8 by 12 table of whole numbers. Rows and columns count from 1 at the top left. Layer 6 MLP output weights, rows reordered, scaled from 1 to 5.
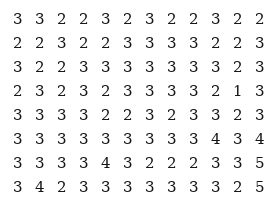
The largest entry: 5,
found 2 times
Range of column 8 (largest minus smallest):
1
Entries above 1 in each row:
12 12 12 11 12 12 12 12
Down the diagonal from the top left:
3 2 2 3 2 3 2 3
